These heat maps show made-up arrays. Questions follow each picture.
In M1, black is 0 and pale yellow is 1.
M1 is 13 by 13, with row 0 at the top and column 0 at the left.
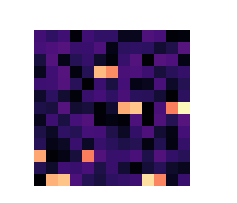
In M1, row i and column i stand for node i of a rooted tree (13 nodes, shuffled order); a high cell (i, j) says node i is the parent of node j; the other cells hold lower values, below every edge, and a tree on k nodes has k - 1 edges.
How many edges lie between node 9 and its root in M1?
3
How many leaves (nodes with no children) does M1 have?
9
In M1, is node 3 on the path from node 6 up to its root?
yes
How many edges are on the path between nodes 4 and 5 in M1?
5
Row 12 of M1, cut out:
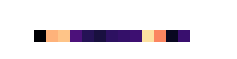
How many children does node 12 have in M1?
4
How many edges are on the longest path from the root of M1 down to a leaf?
4
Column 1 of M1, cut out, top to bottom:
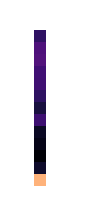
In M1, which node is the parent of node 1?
12
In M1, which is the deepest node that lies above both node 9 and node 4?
12
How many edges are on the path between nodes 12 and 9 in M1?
1
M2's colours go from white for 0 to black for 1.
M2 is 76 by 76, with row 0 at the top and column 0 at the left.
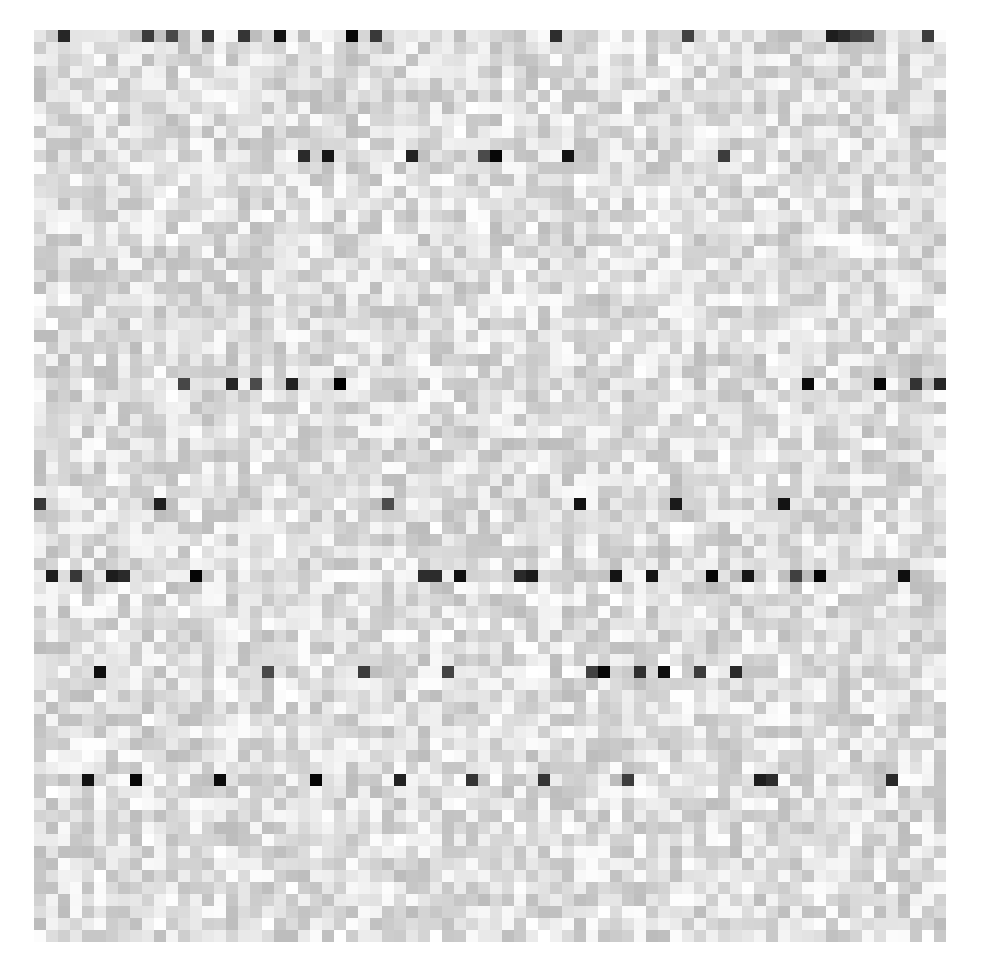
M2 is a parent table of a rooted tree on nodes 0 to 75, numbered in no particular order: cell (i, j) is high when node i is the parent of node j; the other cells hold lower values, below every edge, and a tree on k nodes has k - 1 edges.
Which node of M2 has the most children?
45
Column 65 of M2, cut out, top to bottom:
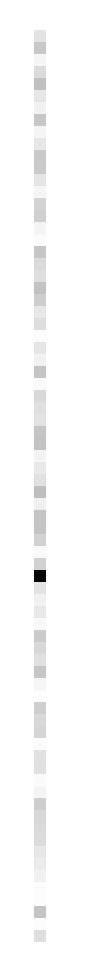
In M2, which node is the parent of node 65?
45
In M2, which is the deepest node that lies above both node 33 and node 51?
45
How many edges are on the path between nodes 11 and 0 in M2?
1
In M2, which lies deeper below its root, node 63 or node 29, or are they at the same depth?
node 63
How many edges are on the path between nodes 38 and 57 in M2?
2
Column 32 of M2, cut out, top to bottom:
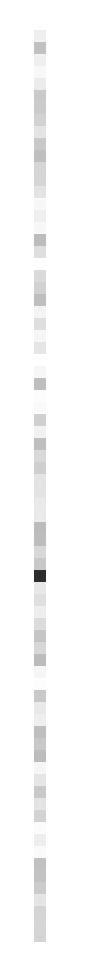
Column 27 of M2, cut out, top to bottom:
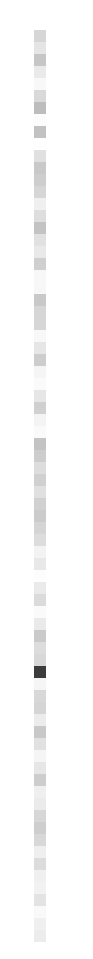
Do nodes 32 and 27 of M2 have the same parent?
no
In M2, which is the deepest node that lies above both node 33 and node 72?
45
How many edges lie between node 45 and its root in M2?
1
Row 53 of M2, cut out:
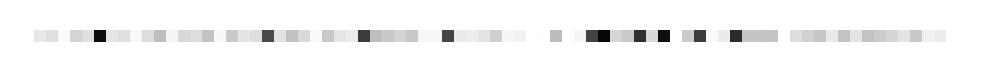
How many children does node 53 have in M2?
10
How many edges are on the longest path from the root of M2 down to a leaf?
2
